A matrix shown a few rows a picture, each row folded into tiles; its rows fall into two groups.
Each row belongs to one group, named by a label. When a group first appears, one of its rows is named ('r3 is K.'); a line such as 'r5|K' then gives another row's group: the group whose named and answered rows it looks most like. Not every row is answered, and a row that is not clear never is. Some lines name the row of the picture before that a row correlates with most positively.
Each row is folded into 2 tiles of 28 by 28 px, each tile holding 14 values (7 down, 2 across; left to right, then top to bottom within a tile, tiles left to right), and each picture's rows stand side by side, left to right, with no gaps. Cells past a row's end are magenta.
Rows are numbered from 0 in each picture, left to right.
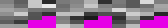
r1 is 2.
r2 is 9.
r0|2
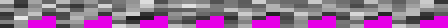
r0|9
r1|9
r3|2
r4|9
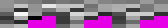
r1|9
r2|9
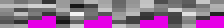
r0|2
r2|2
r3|9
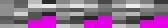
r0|2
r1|2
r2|2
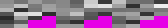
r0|9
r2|2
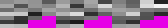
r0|2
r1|2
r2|2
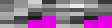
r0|2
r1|2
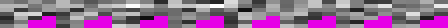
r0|9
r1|9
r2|2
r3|2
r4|9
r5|2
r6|2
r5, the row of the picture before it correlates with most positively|0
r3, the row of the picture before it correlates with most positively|1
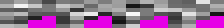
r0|2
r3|9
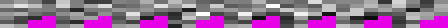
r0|2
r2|9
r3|9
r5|9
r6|2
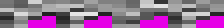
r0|9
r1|9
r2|2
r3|9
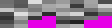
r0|9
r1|2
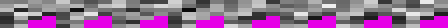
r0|9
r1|9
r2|2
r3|9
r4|2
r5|9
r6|2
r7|9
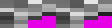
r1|9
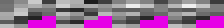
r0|2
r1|2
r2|2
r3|2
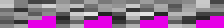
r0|2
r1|9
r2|9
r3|2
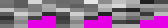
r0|9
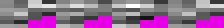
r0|2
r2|2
